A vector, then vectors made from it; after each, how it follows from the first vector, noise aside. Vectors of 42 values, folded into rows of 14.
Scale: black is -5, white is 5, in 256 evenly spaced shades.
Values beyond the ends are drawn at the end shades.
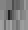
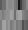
wrapped around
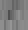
shrunk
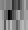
scaled up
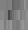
shrunk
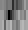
scaled up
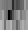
scaled up
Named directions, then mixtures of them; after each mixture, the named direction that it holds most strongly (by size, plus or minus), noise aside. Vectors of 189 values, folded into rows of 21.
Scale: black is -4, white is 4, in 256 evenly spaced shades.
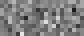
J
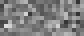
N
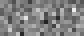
J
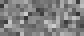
N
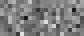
J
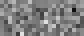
J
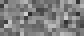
N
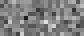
J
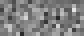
J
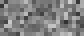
N
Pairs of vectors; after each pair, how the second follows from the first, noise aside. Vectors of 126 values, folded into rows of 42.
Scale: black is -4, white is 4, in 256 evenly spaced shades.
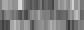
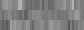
shrunk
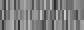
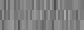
shrunk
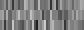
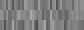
shrunk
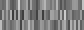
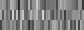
negated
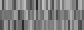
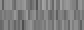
shrunk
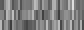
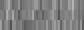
shrunk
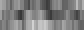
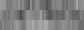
shrunk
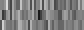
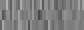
shrunk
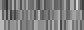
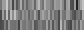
negated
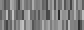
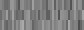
shrunk
